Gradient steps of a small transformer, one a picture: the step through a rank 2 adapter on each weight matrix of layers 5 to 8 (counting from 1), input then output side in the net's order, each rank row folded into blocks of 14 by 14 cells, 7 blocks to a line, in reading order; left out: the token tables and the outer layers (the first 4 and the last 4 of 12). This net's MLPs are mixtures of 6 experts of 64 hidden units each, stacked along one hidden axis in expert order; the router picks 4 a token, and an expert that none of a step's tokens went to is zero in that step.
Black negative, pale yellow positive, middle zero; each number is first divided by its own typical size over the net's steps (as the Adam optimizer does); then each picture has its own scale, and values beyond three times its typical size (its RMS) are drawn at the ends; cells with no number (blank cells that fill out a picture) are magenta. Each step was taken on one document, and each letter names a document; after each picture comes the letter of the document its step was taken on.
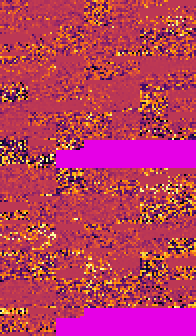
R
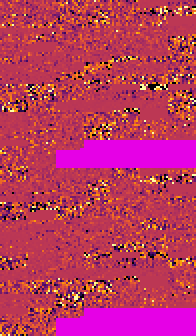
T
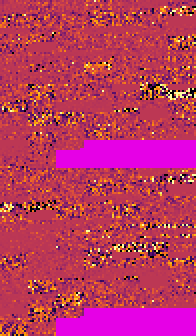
T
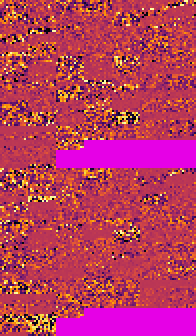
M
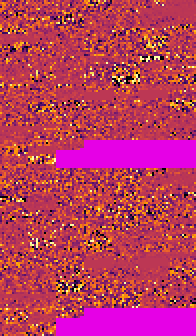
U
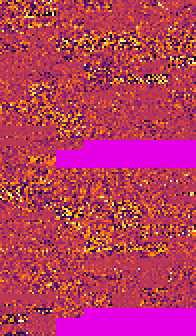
U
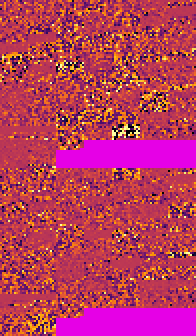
M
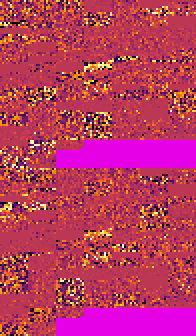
T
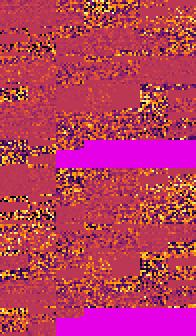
R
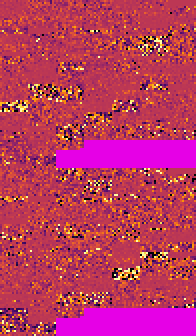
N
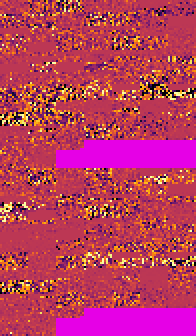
T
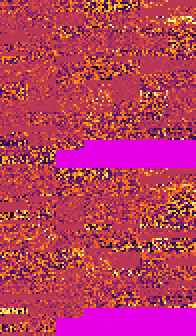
R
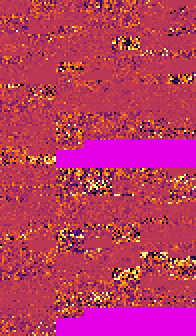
N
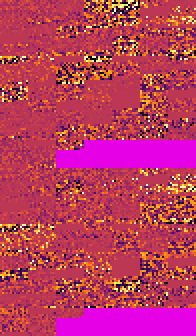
R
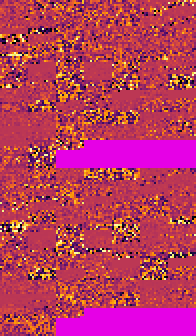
M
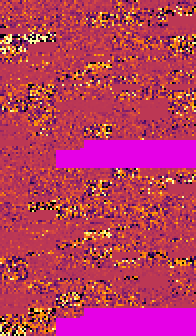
T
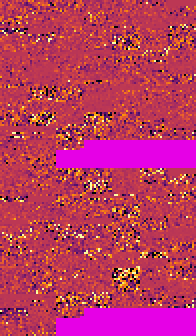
N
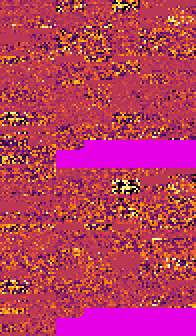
R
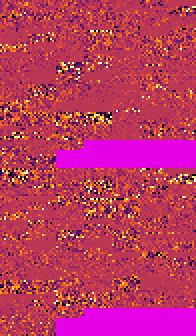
N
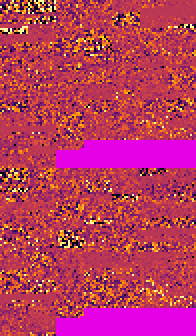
U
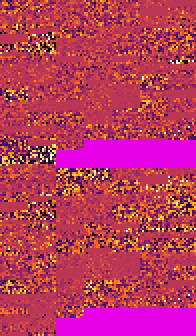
R
